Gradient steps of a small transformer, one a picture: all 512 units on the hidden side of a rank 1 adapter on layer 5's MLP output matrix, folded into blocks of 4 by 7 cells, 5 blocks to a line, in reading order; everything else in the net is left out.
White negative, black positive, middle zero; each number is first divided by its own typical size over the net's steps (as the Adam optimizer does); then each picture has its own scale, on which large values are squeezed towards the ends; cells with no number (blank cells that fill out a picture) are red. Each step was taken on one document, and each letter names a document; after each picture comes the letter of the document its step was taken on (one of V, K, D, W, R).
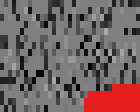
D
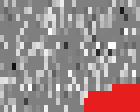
D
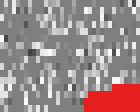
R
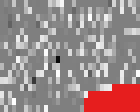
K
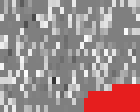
D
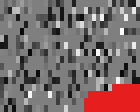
D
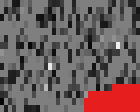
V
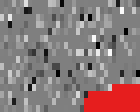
K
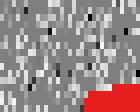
K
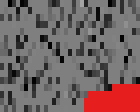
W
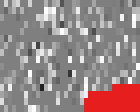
R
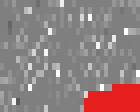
K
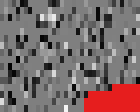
W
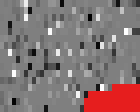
K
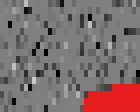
K
